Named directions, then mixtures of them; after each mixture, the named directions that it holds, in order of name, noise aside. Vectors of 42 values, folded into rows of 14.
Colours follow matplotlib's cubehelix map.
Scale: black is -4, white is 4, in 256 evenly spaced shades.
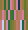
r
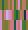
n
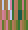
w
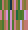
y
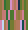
r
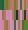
n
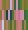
r, y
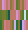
n, r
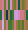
n, r, y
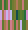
n, w, y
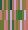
y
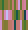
n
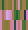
n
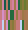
r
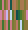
n, w, y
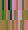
w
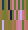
r, w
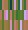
y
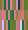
r
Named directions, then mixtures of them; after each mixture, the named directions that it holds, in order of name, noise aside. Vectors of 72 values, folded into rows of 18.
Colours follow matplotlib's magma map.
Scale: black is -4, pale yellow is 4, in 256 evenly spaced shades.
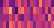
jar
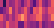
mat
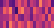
jar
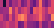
mat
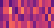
jar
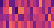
jar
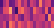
jar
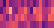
jar, mat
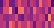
jar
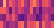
mat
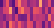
jar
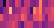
jar, mat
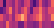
mat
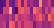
jar, mat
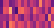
jar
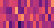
jar, mat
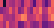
mat
